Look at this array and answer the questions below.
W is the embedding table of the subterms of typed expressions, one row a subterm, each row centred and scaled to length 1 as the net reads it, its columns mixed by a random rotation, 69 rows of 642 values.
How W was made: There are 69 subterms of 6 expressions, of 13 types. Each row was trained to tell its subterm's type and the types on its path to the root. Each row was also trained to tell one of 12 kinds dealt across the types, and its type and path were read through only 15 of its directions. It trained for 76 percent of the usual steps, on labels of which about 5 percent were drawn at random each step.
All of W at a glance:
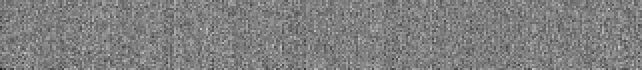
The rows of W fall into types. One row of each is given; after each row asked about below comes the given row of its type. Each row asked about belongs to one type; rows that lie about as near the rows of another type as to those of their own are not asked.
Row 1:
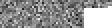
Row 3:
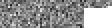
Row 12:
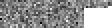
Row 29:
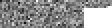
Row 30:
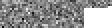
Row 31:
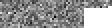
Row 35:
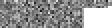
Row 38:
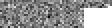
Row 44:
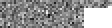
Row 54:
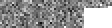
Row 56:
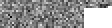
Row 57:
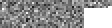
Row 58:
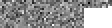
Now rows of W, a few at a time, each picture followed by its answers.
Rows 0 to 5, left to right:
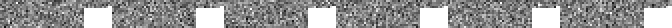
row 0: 12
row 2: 29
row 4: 57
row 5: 12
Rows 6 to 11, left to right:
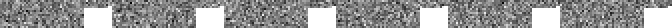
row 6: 56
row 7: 54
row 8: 38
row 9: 29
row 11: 31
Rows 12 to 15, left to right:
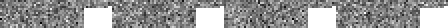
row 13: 30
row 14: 38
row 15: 30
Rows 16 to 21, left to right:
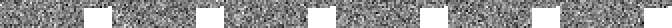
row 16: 44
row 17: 54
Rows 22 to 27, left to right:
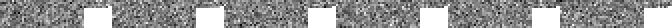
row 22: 57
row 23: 29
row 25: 44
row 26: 31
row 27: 29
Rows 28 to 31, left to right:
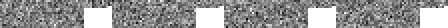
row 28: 44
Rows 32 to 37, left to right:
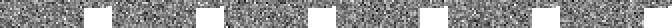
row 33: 3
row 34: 44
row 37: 12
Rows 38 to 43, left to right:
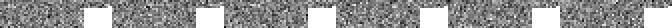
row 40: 56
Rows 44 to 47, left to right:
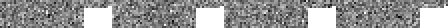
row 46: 3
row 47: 30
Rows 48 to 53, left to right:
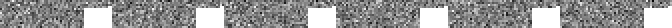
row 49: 3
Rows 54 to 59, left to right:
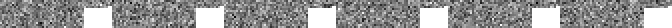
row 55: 29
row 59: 12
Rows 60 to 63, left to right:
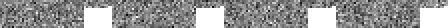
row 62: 12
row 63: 54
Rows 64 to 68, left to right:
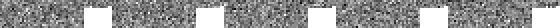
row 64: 30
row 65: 30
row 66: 54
